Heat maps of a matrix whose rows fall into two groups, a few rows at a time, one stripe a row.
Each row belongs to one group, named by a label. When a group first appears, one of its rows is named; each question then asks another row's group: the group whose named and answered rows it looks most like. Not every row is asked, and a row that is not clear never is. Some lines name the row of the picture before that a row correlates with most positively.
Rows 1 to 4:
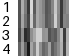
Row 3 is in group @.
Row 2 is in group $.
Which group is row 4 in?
@
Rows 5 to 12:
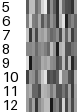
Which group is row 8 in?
$
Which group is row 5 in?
$
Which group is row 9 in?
@
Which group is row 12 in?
@
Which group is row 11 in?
@
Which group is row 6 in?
$
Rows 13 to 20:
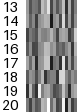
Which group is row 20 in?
@
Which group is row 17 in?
@
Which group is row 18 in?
$
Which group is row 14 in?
@
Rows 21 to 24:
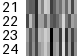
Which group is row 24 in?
@
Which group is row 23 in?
@
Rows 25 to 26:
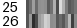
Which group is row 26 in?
@
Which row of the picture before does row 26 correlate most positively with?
21
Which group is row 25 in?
$
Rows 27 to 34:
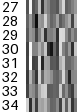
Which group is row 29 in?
$
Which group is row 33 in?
$
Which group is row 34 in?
@
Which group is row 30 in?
$
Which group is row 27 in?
$
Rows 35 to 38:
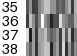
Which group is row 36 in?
$
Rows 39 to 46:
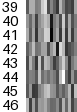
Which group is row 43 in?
$
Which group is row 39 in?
$
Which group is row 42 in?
$
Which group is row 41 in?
@
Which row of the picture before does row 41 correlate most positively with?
38
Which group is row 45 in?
@
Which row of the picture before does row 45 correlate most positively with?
35
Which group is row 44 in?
$
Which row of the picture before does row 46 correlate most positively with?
37
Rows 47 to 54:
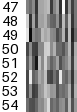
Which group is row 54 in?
@
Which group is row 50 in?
@
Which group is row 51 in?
@
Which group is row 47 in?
@
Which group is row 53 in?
@
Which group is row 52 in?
$
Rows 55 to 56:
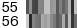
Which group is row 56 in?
@
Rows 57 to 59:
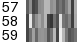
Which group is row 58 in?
$
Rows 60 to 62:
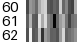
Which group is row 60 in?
$
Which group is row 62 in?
$
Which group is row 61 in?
$
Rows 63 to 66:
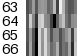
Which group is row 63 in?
$
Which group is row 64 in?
$
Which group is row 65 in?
@
